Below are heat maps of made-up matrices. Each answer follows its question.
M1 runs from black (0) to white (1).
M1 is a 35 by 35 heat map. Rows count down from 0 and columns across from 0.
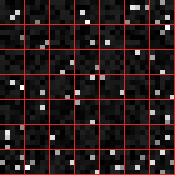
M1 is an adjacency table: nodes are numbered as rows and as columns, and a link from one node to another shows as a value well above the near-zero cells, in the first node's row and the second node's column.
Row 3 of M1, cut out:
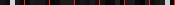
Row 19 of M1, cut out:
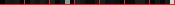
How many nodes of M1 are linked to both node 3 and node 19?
0
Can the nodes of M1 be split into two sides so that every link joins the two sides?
yes
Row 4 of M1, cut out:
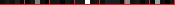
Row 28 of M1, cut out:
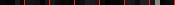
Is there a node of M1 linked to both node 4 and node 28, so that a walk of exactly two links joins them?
yes
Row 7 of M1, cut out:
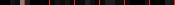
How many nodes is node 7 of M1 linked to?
1
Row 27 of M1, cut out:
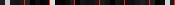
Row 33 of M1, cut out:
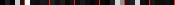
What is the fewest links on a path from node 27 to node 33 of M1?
1
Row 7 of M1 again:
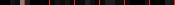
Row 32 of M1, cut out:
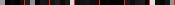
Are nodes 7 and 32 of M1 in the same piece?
no
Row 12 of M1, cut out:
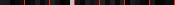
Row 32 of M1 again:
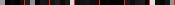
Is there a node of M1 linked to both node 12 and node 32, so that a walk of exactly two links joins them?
yes
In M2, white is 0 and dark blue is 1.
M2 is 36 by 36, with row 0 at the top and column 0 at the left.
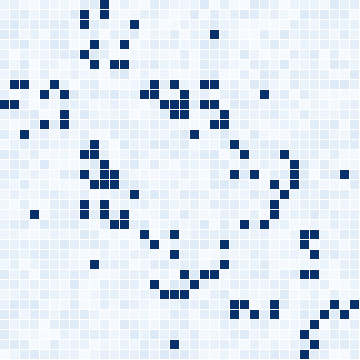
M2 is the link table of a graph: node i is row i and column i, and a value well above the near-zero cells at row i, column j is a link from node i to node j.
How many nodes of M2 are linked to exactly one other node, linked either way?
6
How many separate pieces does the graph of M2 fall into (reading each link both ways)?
2
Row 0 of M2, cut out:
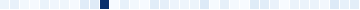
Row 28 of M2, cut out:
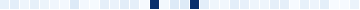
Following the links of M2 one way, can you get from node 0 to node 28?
yes
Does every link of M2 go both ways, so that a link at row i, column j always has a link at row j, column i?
yes
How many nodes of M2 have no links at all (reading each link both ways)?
1
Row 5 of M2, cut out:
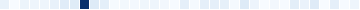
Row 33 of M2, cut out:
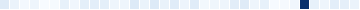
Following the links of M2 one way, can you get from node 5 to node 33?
yes
